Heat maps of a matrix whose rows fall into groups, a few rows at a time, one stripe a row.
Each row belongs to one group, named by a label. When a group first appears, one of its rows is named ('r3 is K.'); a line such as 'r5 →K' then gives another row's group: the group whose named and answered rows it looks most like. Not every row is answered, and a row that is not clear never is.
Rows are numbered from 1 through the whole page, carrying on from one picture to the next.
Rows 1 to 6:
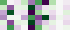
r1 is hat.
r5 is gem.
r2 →gem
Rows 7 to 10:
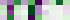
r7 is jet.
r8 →gem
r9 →gem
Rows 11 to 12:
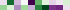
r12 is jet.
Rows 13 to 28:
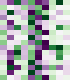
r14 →hat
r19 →hat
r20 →gem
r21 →hat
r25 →gem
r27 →gem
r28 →hat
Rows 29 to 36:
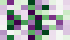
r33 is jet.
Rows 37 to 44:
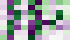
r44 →gem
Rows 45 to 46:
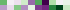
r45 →hat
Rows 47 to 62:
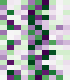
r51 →gem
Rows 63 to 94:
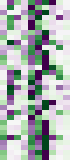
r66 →jet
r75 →hat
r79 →gem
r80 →jet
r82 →gem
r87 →hat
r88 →hat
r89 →hat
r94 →hat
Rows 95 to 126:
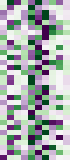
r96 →gem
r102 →hat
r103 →gem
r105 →hat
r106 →jet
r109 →hat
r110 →gem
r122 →jet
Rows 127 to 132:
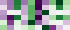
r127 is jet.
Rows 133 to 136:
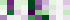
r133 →gem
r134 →gem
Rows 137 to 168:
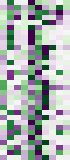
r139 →jet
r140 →jet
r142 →gem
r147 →hat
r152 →gem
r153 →hat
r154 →jet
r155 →hat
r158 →hat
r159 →jet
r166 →jet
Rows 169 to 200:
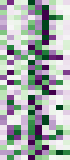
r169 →gem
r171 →hat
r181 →gem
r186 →hat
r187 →jet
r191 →gem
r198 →hat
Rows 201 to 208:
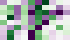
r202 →jet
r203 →jet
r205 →hat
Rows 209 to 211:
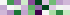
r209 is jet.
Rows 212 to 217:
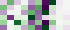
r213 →hat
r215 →gem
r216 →hat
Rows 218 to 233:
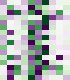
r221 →jet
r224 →gem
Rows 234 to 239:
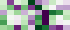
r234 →gem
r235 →jet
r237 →hat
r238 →hat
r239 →jet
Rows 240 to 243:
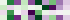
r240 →jet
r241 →jet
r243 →jet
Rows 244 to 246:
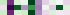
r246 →gem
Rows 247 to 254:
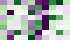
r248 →hat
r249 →gem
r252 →hat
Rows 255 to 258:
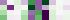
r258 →hat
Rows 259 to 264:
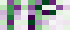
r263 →gem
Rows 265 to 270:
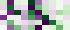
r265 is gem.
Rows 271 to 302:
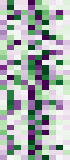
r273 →jet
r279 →jet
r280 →gem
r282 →hat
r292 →jet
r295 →hat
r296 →gem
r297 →hat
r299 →gem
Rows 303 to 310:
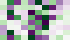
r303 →jet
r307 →hat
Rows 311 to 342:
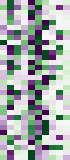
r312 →jet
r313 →gem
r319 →hat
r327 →hat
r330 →jet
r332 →gem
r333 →hat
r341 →gem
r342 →gem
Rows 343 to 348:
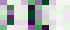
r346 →gem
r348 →hat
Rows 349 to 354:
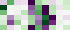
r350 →hat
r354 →hat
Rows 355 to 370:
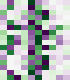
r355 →gem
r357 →hat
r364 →hat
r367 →hat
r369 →gem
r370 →jet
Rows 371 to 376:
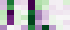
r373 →gem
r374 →gem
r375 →gem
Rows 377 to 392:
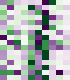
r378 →gem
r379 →hat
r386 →jet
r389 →gem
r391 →jet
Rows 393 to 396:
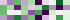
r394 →jet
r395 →hat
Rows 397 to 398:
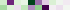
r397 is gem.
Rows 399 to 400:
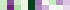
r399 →gem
